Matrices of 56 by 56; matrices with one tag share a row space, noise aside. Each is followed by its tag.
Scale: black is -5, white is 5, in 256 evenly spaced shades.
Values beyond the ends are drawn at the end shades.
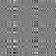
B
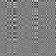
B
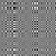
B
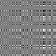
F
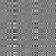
B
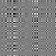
B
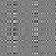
B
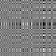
F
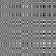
F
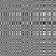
F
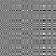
F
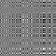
F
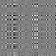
B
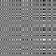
F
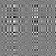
B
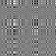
B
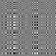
B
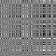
F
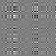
B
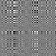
B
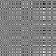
F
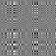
B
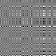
F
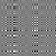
B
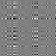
B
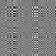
B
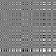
F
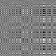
F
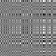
F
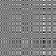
F
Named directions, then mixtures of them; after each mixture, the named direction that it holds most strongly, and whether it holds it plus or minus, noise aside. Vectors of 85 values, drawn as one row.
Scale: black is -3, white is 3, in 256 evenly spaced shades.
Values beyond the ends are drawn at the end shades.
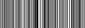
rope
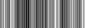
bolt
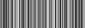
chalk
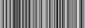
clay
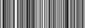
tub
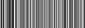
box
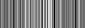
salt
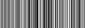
rope, plus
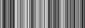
bolt, minus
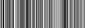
box, plus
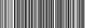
box, minus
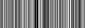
rope, plus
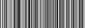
box, minus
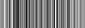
chalk, minus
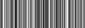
tub, minus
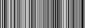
box, minus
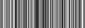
tub, minus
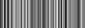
clay, minus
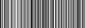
clay, minus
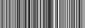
salt, minus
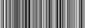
clay, plus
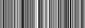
rope, minus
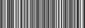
clay, minus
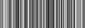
chalk, minus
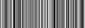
salt, plus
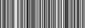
tub, plus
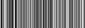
box, plus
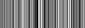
rope, plus
